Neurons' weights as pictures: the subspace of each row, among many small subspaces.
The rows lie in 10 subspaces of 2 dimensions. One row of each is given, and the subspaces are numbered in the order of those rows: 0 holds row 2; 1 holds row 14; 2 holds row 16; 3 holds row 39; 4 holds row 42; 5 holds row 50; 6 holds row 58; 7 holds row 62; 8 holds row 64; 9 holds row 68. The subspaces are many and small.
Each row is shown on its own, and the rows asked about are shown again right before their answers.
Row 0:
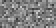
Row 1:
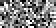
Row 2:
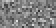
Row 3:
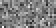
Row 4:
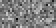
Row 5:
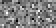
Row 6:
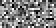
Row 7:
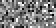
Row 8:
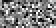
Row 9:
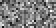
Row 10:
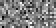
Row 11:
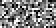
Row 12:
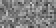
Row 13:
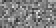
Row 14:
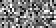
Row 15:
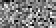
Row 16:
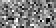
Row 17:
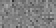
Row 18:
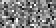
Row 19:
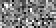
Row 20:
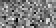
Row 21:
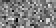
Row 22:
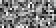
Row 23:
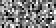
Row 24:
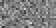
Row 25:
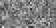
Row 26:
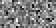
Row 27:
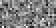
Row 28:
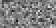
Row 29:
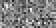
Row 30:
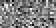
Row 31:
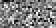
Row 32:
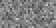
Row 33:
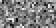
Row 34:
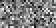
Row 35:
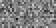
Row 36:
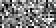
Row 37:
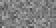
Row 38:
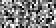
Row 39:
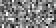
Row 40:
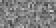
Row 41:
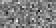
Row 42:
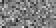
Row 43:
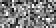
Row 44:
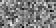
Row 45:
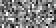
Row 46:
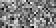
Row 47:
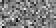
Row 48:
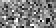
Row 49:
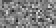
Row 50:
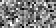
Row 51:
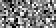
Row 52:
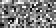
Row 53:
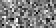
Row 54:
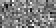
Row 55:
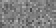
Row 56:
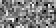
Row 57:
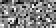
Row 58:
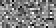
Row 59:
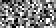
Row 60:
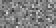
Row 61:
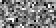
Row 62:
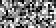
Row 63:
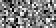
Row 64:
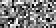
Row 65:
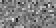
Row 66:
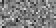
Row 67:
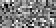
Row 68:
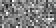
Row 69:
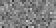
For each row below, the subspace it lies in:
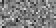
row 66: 4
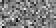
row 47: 4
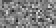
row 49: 0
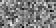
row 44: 5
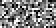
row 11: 6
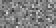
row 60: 0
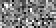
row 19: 8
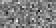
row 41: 9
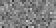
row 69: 3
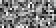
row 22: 5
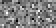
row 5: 9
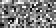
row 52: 8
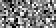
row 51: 1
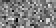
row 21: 2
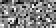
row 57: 8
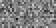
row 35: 1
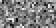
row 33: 7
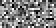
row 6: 6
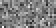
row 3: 5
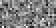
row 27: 5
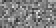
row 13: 6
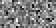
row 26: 9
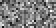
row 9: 5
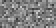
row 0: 6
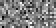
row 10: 4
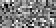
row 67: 0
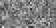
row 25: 7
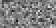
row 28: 0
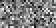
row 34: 1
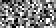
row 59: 2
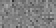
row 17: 9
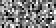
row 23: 3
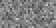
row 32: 2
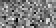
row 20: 2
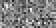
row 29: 8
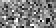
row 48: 2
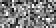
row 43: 8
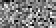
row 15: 6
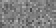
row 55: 8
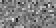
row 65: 4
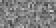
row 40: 5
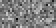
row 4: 2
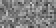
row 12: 7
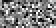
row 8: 0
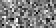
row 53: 1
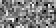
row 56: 7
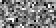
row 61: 7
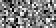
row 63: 1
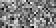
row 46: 1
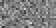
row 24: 4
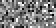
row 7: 4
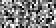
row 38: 3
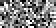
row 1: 3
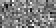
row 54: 9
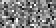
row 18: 3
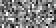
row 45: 3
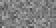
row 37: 7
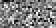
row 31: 6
